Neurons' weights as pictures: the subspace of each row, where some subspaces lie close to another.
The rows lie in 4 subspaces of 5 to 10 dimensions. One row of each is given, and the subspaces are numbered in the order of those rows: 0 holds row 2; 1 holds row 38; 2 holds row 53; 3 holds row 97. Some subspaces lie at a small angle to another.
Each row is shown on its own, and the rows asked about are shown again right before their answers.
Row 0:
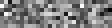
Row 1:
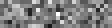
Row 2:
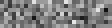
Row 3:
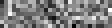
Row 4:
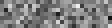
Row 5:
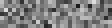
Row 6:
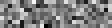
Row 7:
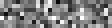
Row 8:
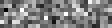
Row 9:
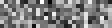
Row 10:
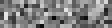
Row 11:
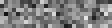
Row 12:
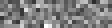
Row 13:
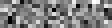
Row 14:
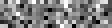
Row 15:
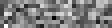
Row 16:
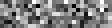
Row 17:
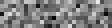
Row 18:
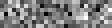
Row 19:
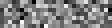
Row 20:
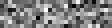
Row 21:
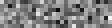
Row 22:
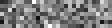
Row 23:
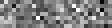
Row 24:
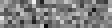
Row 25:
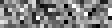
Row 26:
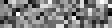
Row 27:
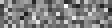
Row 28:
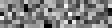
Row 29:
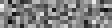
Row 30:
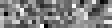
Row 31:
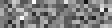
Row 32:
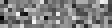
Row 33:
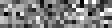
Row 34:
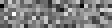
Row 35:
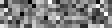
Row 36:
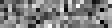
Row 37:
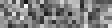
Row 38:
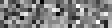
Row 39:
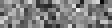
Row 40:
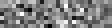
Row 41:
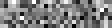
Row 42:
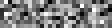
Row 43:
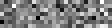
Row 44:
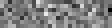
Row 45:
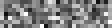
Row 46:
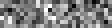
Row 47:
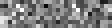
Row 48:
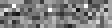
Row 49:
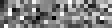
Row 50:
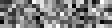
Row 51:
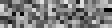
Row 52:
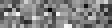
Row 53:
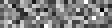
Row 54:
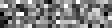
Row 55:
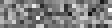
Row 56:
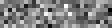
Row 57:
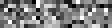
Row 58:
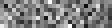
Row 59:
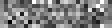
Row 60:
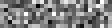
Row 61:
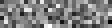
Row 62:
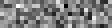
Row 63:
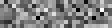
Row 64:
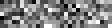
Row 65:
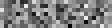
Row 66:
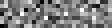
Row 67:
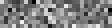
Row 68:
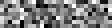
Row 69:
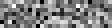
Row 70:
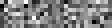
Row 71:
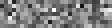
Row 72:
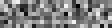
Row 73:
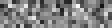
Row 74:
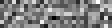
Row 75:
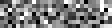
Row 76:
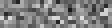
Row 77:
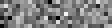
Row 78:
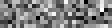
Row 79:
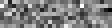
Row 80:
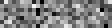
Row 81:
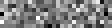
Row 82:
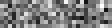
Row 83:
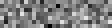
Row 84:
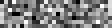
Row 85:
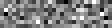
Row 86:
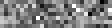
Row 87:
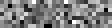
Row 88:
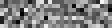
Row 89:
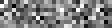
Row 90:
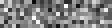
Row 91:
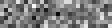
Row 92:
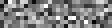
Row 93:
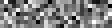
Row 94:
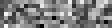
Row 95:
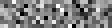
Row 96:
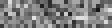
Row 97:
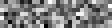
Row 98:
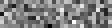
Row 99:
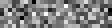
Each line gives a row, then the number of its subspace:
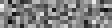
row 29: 3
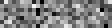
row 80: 1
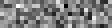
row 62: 1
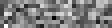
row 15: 0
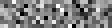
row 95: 1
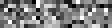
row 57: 3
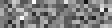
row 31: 2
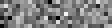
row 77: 1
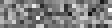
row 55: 0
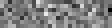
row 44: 3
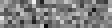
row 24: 3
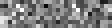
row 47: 1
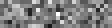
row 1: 1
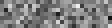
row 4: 1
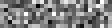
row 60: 1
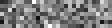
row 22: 0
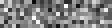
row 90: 0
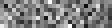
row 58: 1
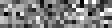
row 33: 3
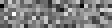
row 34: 3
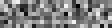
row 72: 1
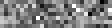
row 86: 2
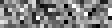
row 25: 2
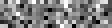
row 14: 1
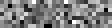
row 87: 0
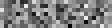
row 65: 3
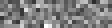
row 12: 2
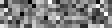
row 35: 1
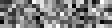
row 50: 0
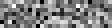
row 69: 1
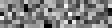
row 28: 2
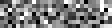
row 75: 2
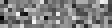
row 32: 1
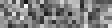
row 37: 1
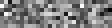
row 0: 3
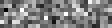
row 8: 1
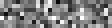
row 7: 3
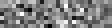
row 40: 1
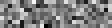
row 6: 2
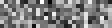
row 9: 1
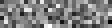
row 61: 0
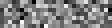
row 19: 2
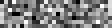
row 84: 1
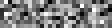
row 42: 3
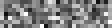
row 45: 2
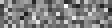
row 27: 2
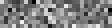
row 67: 0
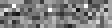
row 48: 1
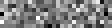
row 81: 0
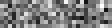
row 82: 2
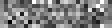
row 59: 1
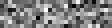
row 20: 3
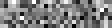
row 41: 1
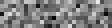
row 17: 2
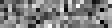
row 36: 0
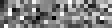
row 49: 0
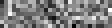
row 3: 0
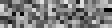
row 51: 3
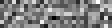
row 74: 1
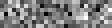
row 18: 0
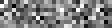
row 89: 2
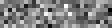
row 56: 0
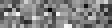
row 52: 1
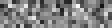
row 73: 1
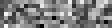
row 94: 0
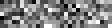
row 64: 1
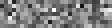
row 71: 3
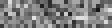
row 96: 0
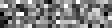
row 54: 1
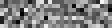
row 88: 1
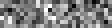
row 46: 3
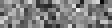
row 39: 2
